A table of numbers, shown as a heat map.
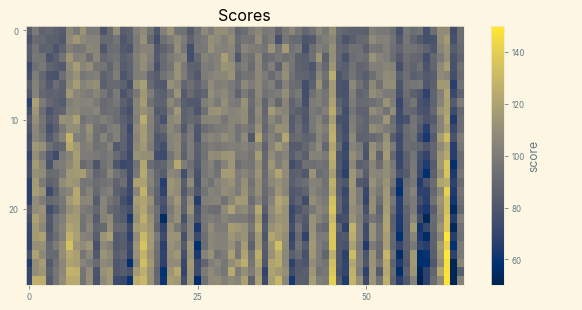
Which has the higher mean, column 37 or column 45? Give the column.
45
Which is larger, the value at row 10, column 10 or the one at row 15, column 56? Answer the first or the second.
the first
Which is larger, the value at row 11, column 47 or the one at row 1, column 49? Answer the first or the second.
the second
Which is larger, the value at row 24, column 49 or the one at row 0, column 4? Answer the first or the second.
the first
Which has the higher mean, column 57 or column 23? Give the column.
57
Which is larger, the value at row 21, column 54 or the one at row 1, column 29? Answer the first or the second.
the second
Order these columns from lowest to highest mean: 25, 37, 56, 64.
25, 56, 64, 37
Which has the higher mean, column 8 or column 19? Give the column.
8
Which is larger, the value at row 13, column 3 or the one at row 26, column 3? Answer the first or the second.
the first
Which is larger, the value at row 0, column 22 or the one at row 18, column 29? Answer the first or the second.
the second
